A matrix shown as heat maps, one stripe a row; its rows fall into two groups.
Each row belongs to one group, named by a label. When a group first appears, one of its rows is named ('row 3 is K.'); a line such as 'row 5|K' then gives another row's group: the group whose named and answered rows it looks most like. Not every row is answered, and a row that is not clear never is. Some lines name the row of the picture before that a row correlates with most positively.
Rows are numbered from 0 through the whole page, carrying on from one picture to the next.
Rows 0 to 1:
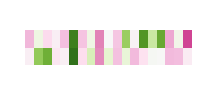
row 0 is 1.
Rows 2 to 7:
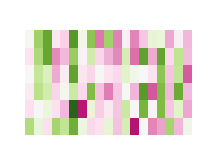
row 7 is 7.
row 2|1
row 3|1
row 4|1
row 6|1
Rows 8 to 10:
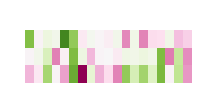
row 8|7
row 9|1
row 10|1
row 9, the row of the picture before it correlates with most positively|4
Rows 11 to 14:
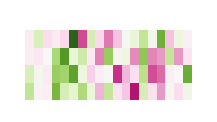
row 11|1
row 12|7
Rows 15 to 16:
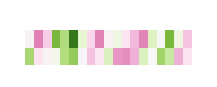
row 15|7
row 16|7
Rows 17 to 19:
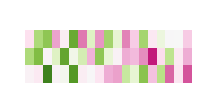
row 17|1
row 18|7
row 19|1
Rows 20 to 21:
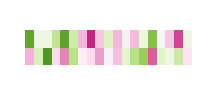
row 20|7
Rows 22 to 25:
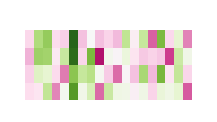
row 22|1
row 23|1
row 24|1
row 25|1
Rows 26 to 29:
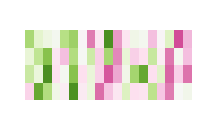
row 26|7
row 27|1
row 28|1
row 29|1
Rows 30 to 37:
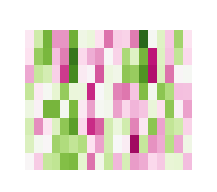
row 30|1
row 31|1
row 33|7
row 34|7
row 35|7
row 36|7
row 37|7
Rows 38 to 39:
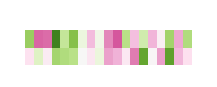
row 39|7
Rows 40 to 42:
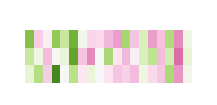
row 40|7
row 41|7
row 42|7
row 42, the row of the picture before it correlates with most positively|39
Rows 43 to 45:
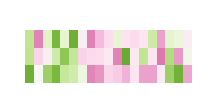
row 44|7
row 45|7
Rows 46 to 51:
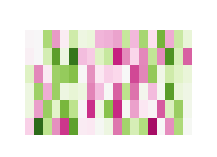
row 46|1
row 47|7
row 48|7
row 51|1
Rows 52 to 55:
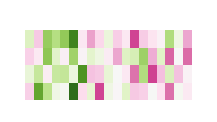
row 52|7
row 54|7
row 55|1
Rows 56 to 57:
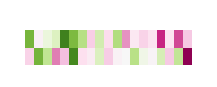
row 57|1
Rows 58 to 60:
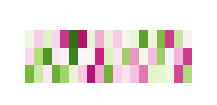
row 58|1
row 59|1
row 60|7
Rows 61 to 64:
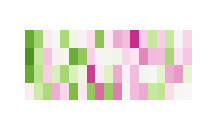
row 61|7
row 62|7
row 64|1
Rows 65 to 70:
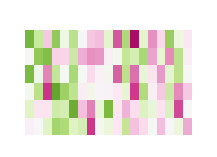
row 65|7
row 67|7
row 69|7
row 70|7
